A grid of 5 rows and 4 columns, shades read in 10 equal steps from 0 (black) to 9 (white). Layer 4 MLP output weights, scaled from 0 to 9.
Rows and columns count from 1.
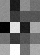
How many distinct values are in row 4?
3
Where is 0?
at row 3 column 1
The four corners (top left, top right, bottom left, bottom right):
5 4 6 6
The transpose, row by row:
5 5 0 4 6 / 1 2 8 2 9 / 5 3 1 3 4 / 4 3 6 4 6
